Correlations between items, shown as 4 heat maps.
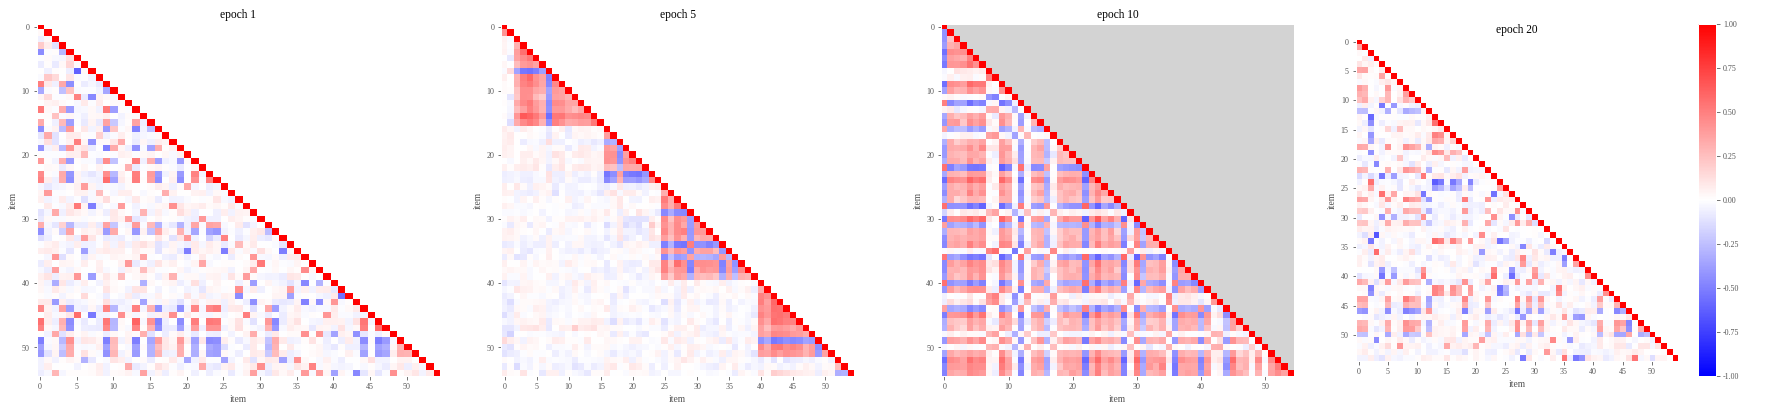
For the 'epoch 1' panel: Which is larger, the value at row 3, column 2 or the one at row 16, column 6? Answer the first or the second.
the second
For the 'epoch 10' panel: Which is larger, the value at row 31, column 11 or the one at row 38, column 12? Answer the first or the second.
the first
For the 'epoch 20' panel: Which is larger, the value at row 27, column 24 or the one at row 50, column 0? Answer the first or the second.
the first
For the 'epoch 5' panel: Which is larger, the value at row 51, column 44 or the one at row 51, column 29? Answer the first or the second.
the first
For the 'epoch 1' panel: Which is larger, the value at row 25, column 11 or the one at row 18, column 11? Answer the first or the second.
the second
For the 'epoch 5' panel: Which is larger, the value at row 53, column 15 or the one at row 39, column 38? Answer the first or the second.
the second
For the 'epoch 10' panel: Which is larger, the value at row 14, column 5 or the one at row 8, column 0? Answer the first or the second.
the first
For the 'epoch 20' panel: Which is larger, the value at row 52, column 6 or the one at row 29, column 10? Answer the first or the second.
the second
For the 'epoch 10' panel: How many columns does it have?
55
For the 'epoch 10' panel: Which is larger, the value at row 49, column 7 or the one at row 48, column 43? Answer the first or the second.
the second
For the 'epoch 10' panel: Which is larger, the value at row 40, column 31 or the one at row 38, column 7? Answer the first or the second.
the first
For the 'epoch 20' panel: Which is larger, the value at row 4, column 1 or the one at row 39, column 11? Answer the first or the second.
the second
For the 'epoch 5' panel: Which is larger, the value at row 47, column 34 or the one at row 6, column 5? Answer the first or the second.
the second
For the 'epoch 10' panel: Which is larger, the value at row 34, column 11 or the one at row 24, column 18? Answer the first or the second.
the second
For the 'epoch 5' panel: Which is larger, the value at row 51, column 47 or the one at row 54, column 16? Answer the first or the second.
the first
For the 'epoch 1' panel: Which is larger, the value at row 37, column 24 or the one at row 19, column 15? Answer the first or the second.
the first
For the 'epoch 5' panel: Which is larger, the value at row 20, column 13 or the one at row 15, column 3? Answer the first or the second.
the second
